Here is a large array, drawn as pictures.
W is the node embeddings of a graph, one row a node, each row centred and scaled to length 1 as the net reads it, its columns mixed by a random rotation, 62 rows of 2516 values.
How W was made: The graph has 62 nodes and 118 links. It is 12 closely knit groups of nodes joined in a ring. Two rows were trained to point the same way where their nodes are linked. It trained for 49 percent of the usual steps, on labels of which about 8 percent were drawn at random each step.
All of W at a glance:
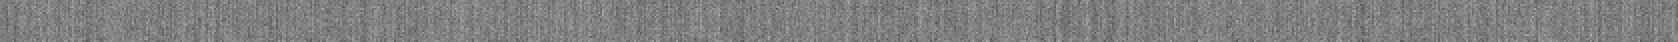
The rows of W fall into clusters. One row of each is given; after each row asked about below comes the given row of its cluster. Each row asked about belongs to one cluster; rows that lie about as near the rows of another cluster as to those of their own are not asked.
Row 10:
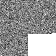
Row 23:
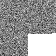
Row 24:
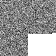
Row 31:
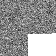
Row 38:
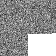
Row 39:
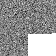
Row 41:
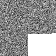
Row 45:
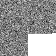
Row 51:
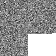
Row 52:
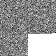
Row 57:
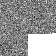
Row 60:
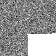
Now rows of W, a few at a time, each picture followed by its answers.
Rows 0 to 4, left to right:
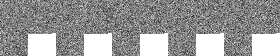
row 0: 24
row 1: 38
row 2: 45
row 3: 24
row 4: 45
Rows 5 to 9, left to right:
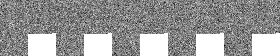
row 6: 41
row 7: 23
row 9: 57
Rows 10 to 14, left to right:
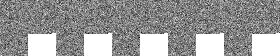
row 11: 24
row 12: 24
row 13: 41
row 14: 41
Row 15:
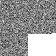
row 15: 10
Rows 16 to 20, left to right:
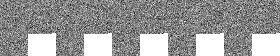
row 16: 52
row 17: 38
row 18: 10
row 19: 51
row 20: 41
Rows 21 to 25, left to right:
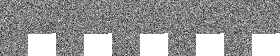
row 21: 38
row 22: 10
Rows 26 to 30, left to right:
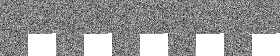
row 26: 45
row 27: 39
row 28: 38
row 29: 52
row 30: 39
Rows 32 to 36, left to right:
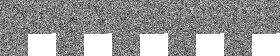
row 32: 39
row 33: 45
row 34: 39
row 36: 24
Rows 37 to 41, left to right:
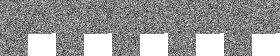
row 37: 52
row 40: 51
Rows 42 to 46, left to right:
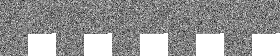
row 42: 51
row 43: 41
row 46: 10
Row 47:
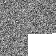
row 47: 51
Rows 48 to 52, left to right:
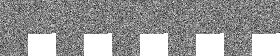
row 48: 57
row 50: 51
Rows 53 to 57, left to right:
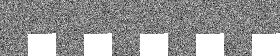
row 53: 60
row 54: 31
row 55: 23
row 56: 39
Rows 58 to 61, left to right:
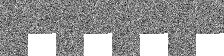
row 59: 60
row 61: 57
